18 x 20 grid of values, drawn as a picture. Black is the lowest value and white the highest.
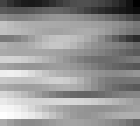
Slope: up to the bottom left. Grain: streaks across. Ninth with the highest average: bottom left. Average level on the scale: 60%.
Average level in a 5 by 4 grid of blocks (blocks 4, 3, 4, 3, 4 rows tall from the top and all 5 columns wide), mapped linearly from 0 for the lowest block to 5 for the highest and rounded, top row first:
1210 | 3431 | 4322 | 4322 | 5433
